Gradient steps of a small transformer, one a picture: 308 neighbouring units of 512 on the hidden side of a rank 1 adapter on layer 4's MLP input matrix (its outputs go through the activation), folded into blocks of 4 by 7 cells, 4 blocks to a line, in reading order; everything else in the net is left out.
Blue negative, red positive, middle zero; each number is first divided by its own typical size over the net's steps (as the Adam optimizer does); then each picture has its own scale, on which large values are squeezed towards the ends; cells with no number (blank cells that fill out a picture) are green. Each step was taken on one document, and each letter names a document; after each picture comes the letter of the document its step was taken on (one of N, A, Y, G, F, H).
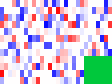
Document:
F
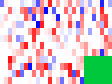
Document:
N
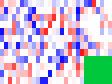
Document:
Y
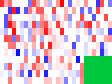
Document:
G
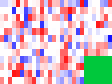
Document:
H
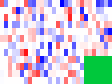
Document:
G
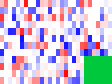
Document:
H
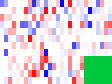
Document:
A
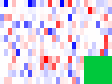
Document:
A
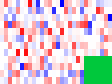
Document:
G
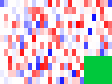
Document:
N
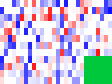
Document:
F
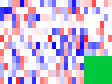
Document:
Y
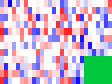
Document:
H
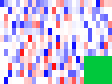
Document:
N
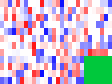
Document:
H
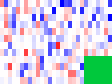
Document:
G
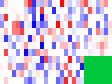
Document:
A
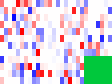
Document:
H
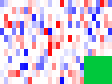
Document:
G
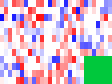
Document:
H
